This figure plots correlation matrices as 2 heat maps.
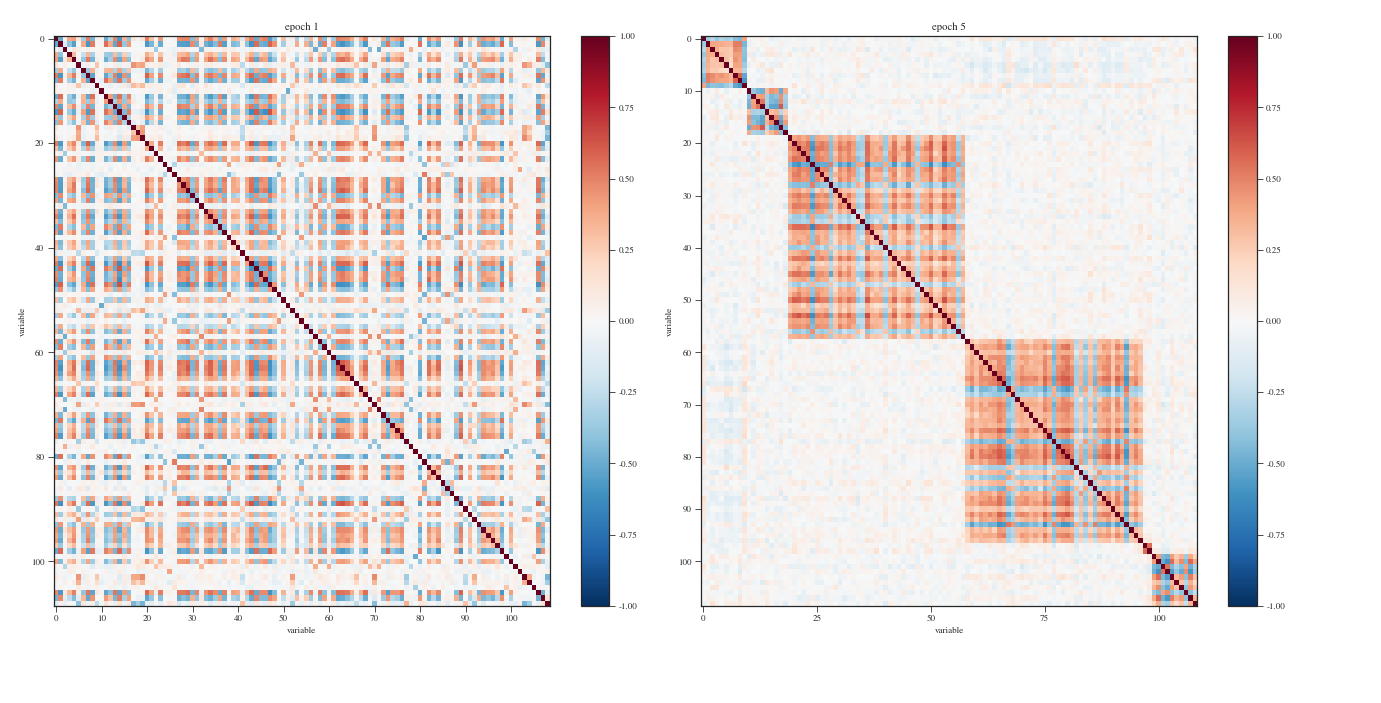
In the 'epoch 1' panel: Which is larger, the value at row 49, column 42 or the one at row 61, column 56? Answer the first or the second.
the first
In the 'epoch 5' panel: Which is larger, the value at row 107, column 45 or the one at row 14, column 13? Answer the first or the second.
the first
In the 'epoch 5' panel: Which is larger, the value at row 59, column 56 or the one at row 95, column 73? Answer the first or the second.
the second
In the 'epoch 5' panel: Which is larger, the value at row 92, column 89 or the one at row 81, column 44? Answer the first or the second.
the first
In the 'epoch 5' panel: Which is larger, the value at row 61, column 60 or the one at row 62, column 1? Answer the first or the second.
the first
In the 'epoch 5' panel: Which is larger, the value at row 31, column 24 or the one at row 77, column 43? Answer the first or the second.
the second
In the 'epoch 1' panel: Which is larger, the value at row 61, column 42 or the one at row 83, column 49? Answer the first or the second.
the second
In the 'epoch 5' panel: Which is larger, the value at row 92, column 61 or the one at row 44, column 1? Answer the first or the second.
the first
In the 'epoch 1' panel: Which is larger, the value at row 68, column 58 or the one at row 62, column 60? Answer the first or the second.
the first
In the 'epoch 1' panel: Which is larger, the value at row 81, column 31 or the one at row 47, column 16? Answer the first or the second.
the second
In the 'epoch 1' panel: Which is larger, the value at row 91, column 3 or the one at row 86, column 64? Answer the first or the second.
the first
